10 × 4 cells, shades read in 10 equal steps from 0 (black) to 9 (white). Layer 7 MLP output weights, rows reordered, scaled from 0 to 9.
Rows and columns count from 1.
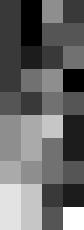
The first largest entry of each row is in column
3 3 4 3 3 3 2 1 1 4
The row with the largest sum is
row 10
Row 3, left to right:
2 1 2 4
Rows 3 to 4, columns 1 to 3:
2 1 2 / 2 4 5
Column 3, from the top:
5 3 2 5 4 7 4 4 2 3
